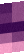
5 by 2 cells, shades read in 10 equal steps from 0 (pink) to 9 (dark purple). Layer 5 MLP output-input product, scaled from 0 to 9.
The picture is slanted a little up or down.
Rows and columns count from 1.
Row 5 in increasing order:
0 1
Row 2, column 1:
7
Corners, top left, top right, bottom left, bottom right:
8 5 0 1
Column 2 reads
5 5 9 6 1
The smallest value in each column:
0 1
